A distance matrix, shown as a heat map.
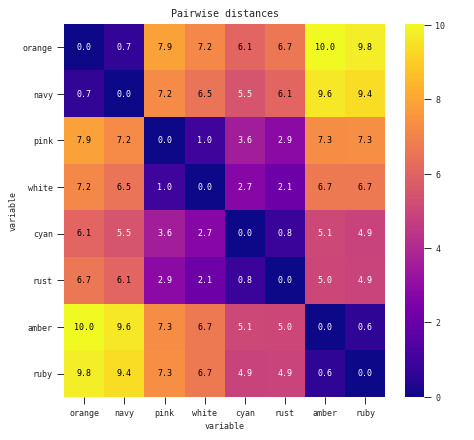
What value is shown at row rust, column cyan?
0.8
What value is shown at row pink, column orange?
7.9
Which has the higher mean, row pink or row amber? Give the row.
amber
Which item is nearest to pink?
white
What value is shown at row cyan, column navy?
5.5
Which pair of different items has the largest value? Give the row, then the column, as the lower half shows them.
amber, orange
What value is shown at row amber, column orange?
10.0
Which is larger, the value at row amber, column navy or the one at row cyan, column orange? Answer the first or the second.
the first
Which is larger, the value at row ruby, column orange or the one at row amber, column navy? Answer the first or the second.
the first
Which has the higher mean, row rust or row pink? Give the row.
pink
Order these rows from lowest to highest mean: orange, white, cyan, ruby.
cyan, white, ruby, orange
